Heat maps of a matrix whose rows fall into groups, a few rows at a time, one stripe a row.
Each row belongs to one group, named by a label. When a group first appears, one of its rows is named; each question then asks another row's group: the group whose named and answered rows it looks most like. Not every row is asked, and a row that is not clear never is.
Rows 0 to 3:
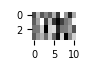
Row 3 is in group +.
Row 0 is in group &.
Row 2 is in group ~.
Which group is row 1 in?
+
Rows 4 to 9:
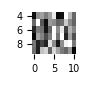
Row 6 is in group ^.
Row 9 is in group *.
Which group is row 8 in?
~
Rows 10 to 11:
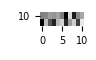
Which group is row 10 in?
+
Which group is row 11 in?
&
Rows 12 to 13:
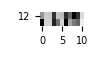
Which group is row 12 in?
+
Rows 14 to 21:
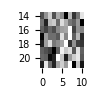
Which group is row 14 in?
+
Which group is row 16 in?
^
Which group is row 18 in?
*
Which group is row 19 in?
^
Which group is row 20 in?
~
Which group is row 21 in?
^
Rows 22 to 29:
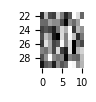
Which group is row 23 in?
+
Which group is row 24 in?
^
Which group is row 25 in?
&
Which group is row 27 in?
+
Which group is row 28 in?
+
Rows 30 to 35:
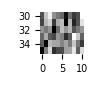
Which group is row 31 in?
+
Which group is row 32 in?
^
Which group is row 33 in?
~
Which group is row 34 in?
*
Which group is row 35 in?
&
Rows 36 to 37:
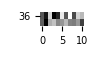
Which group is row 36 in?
^
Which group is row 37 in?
*
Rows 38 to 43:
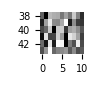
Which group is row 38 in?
*
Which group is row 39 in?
*
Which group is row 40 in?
~
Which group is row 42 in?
~
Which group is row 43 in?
*
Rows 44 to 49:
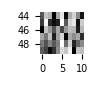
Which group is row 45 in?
&
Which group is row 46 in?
&
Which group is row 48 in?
^
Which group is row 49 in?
^
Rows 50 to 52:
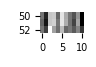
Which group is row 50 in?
*
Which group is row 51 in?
*
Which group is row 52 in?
*
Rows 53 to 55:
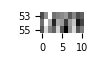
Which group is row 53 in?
*
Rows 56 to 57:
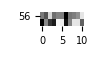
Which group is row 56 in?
+
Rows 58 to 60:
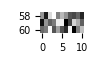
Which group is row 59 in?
~
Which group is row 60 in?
+
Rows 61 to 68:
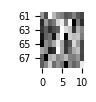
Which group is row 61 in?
*
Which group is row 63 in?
^
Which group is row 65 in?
~
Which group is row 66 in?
~
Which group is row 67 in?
*
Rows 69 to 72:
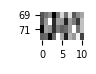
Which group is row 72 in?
~
